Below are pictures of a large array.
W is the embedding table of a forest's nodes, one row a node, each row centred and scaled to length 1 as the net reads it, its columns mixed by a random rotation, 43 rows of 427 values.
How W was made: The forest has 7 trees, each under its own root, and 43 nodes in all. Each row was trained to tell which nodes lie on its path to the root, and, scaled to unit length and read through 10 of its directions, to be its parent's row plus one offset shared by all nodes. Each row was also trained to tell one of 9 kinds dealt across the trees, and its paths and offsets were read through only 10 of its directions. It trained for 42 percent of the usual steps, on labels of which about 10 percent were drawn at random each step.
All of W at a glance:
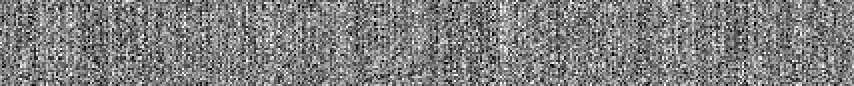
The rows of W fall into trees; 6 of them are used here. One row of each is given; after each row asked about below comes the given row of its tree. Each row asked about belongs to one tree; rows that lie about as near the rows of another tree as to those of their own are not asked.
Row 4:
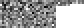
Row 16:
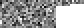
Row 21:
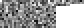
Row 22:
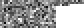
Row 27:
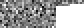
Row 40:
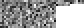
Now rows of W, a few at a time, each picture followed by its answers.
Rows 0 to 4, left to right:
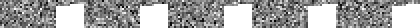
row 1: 22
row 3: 4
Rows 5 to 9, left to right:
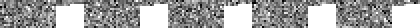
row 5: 4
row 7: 22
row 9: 22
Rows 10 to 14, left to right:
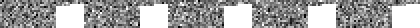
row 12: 22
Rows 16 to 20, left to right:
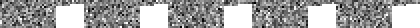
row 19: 4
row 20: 4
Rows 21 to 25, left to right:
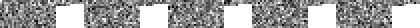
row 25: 4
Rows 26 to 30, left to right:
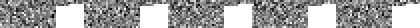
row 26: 22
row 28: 4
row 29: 4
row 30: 22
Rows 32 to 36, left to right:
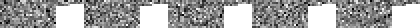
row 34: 22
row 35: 40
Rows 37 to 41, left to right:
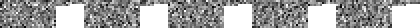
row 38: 22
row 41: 4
